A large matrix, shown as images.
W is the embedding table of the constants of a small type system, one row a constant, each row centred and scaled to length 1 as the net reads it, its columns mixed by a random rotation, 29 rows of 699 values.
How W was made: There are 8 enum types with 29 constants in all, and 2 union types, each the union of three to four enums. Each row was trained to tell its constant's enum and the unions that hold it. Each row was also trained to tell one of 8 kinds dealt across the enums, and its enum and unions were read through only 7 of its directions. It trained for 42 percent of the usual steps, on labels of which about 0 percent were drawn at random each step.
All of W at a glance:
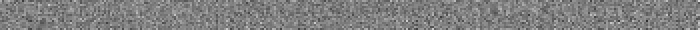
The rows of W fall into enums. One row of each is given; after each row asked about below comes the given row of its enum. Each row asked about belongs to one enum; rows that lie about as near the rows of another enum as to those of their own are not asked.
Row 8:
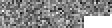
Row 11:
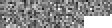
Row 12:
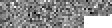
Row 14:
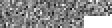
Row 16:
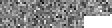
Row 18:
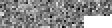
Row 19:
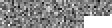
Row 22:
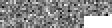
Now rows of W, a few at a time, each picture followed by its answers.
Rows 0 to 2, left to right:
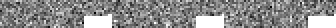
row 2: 8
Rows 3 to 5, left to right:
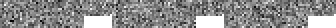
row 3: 14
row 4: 18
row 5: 12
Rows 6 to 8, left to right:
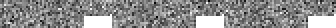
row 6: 14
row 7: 8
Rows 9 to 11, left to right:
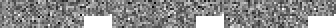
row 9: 11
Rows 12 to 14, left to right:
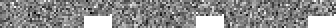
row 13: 11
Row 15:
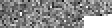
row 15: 14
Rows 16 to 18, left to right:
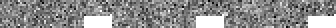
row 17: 8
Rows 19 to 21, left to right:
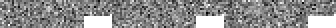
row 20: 12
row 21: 18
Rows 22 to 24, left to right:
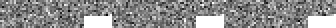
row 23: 14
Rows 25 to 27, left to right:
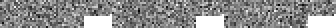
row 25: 12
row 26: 19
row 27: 18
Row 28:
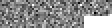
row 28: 12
